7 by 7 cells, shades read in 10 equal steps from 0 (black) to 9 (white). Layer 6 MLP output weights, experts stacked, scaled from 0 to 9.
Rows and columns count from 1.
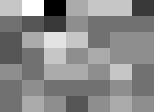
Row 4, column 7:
5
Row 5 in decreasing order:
7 6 6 5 5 4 4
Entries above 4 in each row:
5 1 5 5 5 2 5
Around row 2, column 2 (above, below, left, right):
9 6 4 2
